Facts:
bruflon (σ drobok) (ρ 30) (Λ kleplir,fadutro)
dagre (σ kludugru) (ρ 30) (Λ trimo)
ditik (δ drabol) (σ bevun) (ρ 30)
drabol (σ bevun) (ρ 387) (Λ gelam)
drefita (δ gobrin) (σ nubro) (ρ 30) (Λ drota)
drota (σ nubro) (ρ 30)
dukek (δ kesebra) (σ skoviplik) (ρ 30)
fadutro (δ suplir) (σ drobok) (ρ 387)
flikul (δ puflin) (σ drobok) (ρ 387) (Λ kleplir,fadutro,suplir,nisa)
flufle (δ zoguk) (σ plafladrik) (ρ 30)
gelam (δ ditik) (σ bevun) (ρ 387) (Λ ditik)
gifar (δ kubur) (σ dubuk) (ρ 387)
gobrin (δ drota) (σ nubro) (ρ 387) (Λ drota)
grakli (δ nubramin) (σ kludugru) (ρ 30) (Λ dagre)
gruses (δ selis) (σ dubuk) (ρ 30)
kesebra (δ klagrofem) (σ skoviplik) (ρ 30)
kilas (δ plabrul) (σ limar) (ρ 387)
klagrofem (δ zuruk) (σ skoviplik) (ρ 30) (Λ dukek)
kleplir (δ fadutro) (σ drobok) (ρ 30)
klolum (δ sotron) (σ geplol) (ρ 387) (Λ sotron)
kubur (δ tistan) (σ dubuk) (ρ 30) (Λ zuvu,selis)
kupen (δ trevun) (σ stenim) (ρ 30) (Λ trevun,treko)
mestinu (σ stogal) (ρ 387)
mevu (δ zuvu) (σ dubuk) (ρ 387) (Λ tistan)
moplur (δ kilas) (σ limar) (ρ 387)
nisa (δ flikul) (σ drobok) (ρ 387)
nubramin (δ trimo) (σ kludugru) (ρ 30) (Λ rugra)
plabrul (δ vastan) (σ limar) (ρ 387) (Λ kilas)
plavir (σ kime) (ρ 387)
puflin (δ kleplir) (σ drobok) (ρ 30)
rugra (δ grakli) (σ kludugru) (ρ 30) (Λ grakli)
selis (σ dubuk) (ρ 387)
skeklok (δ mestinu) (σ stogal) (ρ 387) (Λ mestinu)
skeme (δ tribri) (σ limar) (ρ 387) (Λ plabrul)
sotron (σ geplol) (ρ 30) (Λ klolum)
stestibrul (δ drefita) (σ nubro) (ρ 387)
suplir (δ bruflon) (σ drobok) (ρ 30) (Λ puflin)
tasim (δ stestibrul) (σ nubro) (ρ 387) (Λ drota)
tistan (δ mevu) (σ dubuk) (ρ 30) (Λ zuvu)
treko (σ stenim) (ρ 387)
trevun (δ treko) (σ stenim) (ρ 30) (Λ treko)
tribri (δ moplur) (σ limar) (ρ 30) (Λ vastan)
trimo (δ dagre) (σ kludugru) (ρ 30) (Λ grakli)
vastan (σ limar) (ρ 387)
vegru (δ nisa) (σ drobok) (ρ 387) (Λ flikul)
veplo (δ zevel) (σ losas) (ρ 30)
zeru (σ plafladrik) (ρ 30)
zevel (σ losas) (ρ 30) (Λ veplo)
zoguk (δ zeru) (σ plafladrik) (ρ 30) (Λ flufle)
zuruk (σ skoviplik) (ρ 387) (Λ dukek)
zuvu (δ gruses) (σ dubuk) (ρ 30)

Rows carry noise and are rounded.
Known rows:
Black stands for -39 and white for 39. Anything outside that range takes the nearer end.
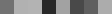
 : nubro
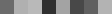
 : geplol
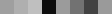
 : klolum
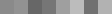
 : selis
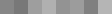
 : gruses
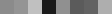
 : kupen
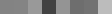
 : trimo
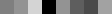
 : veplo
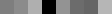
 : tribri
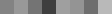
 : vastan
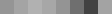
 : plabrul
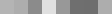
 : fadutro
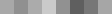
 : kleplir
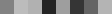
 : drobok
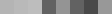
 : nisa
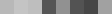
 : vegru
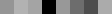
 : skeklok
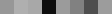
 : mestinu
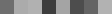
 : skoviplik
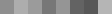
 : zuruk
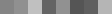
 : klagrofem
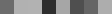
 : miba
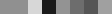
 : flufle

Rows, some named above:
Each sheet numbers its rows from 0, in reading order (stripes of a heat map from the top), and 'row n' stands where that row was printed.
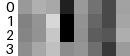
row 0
stestibrul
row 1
veplo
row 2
rugra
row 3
kilas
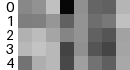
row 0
grakli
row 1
dagre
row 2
flikul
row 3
vegru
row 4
dubuk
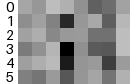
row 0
puflin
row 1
mevu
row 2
gobrin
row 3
zevel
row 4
gifar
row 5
zuvu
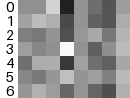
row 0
flufle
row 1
tasim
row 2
zuvu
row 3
suplir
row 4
dubuk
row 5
gruses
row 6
zuruk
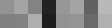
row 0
mevu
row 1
tistan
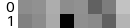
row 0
drefita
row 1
kubur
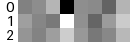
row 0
kubur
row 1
bruflon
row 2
drota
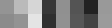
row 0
skeme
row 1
dukek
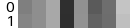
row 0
nubramin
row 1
nubramin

